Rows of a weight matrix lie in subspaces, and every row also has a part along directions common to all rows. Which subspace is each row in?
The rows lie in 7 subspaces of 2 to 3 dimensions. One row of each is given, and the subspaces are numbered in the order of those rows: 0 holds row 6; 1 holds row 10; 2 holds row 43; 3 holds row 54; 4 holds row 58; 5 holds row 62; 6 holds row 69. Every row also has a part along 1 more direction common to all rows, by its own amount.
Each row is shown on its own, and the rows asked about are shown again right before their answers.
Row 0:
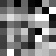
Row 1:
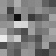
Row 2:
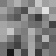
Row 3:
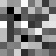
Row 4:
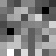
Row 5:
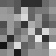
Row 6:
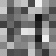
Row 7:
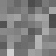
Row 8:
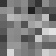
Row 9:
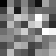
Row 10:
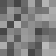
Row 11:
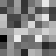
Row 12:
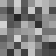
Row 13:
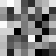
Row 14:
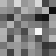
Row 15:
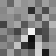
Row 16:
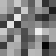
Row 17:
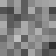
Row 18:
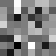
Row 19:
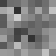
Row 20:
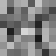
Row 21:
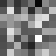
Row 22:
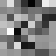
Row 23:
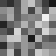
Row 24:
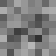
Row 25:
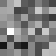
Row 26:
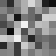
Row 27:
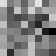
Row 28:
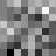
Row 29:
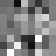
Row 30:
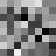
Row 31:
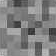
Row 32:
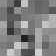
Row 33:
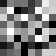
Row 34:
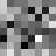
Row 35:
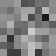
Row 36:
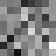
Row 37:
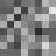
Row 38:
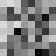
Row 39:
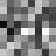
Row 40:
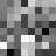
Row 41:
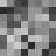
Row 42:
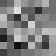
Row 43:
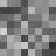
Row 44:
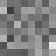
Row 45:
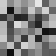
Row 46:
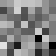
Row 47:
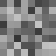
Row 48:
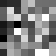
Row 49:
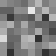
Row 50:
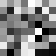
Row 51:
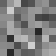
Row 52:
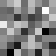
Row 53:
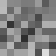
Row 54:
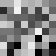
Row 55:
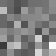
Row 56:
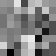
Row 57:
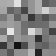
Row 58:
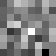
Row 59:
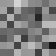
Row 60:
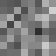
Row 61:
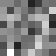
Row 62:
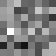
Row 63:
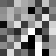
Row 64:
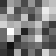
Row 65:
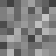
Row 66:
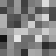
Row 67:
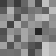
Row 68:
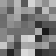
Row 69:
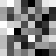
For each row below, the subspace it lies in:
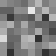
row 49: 4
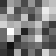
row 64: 0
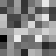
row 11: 2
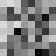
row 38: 6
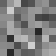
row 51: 5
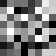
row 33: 0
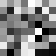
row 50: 5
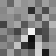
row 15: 4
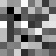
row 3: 5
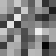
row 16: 1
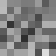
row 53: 4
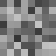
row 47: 2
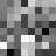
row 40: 5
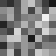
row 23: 6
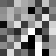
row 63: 4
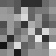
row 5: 3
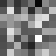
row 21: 0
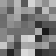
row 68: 5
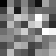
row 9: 4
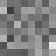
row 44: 3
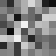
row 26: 6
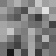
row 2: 0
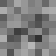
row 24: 2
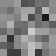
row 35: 3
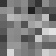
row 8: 4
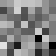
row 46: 3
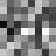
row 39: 0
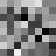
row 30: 3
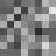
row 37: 1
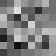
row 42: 2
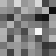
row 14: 1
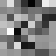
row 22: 6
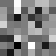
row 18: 2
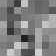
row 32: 5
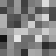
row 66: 2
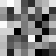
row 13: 6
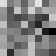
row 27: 4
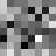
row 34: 4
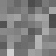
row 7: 1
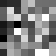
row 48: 6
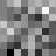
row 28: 0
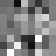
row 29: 5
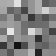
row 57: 5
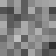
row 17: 2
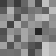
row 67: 1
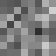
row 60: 1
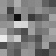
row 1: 6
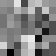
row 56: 5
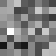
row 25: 5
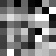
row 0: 1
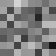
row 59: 4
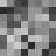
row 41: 2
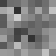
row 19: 2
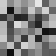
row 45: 3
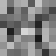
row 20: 0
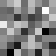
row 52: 0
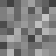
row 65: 6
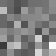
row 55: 3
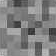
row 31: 4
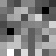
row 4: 0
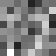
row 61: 1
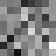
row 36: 3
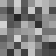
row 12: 2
